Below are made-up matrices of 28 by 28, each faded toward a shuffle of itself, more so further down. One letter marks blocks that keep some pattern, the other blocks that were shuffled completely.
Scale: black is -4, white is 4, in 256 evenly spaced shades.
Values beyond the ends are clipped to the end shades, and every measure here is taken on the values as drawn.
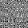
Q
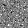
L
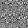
Q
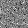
L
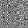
Q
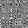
Q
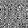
Q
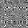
Q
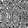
Q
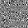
Q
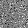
L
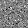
L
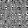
Q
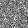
L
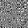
Q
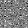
Q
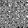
Q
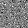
L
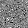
L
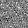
L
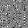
Q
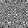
Q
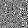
Q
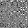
Q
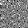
Q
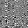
Q
